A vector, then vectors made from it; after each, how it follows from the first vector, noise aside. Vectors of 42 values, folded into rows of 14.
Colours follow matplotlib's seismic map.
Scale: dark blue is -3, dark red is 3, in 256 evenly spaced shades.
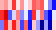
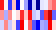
wrapped around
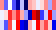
wrapped around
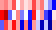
copied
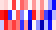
copied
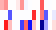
partly zeroed
